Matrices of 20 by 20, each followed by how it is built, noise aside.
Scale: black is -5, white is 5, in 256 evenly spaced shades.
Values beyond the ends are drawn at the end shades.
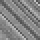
Toeplitz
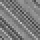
Toeplitz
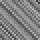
Toeplitz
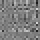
low rank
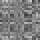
low rank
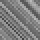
Toeplitz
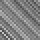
Toeplitz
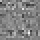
low rank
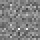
low rank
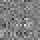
low rank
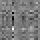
low rank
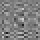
low rank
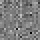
low rank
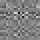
low rank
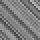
Toeplitz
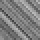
Toeplitz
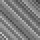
Toeplitz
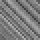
Toeplitz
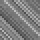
Toeplitz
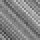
Toeplitz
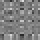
low rank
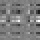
low rank
